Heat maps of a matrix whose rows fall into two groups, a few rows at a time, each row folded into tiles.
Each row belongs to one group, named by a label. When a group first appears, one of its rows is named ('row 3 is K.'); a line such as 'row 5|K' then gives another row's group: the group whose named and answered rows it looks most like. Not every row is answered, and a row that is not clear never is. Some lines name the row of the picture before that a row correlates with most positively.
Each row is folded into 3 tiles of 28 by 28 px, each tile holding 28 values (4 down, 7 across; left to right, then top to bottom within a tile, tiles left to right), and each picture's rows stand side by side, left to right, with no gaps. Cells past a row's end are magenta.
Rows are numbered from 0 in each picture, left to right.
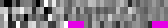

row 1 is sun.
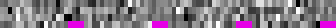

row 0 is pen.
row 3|sun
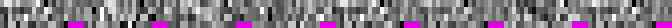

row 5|sun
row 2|pen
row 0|sun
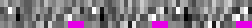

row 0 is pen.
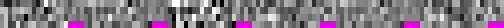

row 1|sun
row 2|sun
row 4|sun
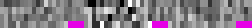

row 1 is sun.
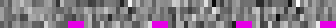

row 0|pen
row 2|sun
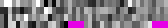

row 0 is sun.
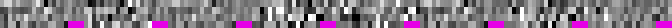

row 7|pen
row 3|pen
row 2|sun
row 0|sun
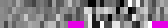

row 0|pen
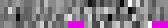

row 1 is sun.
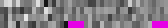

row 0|sun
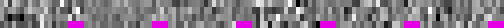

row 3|sun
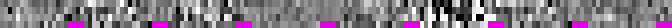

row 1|sun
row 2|pen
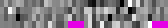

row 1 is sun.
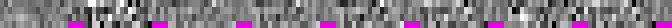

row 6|pen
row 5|sun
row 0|pen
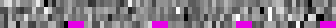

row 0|sun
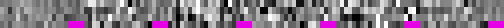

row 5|sun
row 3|pen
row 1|sun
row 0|pen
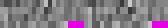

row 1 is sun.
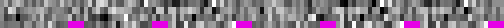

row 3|pen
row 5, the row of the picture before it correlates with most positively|1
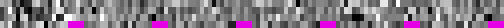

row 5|pen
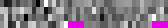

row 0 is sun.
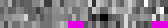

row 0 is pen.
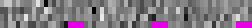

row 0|sun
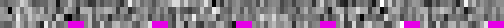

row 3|pen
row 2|sun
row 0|pen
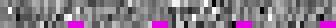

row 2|sun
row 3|pen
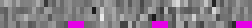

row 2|sun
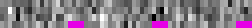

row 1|pen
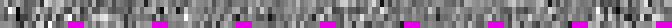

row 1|pen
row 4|sun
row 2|pen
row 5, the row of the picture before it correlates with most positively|0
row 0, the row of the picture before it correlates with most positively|0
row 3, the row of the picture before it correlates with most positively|0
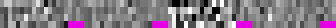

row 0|sun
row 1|sun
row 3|pen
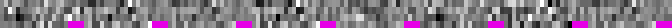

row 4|pen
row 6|sun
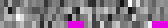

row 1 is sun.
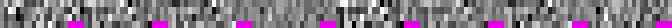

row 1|sun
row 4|sun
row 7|pen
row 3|pen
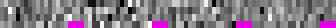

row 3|pen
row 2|sun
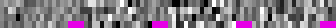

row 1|sun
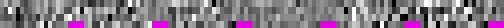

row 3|sun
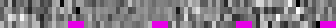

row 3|sun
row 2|pen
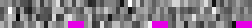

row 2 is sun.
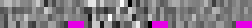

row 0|sun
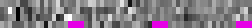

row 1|sun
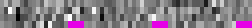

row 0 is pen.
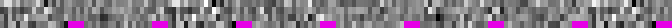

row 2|sun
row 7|sun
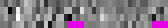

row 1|pen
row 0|pen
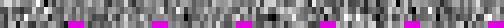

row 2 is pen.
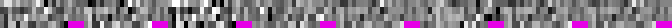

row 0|sun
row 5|pen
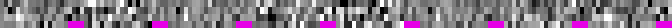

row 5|pen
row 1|sun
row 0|pen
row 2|pen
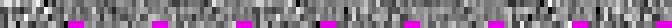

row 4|pen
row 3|sun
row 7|pen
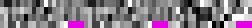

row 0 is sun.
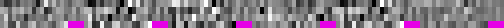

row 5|sun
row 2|sun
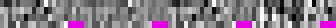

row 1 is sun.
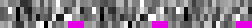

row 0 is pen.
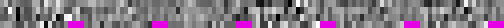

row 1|sun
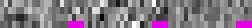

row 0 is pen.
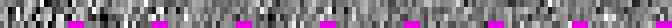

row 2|pen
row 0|pen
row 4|pen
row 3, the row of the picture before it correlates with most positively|0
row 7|pen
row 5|sun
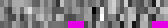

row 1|pen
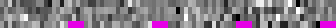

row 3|sun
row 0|pen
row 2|pen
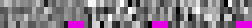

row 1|sun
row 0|sun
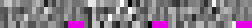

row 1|sun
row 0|sun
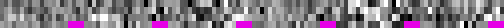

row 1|pen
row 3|pen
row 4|pen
